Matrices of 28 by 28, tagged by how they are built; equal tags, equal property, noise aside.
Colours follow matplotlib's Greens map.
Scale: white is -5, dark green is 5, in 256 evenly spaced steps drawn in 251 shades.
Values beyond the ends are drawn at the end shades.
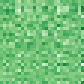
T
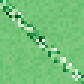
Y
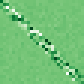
Y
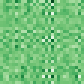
T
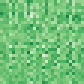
T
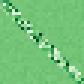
Y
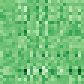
T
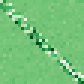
Y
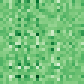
T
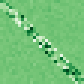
Y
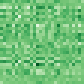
T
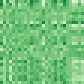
T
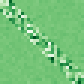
Y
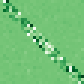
Y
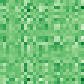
T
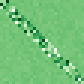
Y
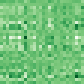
T
